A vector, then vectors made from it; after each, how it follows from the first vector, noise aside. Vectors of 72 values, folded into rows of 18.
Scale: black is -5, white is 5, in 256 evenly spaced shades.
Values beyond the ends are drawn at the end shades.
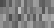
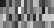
scaled up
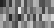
scaled up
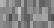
sign-scrambled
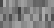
sign-scrambled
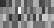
scaled up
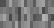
sign-scrambled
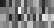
scaled up
